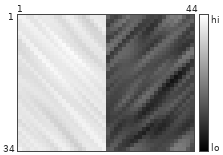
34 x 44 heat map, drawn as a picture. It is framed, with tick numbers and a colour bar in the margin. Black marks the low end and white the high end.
The table splits into one row of 2 panels. Panel 1,1: very high, slanting down to the right, faint in contrast. Panel 1,2: low, slanting up to the right.
